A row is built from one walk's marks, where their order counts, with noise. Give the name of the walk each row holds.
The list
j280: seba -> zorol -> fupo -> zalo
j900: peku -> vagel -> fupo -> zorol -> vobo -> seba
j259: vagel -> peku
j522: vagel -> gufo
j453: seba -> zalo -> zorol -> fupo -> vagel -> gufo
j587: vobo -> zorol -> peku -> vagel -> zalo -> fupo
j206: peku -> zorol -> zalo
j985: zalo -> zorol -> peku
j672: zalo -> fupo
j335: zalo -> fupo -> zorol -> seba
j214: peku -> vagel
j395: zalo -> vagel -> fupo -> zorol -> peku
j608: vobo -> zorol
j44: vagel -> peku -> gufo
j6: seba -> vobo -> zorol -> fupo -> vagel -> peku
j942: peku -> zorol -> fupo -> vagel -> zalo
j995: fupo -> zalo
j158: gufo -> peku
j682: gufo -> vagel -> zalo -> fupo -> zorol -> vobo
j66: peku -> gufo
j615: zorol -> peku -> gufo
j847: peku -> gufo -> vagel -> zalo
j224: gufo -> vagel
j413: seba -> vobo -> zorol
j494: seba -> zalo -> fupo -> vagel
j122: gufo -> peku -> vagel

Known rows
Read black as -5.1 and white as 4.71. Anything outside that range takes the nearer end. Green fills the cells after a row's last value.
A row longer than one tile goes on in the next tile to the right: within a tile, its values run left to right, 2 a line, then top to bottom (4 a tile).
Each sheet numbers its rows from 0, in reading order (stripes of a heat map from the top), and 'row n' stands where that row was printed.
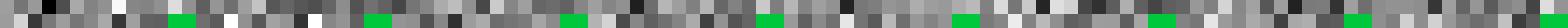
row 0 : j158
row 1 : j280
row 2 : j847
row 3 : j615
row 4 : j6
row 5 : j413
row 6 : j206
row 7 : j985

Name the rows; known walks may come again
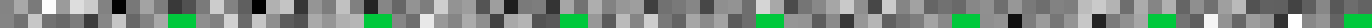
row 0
j682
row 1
j900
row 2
j206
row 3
j395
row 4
j847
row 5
j122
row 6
j280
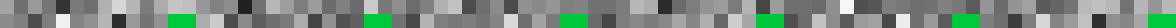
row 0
j259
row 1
j615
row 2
j587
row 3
j494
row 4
j995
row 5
j214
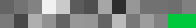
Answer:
j942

